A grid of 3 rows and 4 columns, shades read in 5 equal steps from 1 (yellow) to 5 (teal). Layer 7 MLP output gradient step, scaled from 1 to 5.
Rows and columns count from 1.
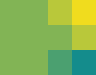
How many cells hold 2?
2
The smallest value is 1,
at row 1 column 4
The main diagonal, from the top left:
3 3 4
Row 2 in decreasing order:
3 3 3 2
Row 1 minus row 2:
0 0 -1 -1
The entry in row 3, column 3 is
4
